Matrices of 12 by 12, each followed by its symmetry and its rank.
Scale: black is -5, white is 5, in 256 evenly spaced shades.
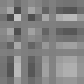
symmetric, rank one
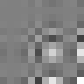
symmetric, rank one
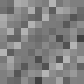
symmetric, full rank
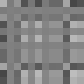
symmetric, rank one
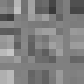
antisymmetric, rank two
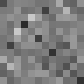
symmetric, full rank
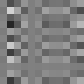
neither, rank one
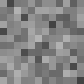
neither, full rank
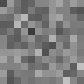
symmetric, full rank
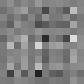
antisymmetric, rank two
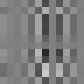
neither, rank one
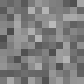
neither, full rank
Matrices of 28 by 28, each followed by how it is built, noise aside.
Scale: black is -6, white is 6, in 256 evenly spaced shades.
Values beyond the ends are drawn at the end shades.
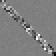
banded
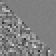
lower triangular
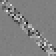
banded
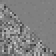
lower triangular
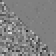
lower triangular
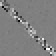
banded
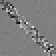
banded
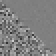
lower triangular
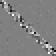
banded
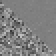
lower triangular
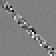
banded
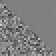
lower triangular
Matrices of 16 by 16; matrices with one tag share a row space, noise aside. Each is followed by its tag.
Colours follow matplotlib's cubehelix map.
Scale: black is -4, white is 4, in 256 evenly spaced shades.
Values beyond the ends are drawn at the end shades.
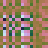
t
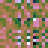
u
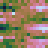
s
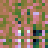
u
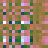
t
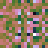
u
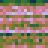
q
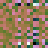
u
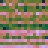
q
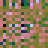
t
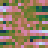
s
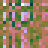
t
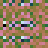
t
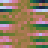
s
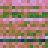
q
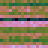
q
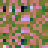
t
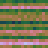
q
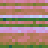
q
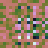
u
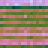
q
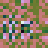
t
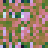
t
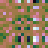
u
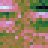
s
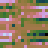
s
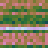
q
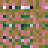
t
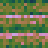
q
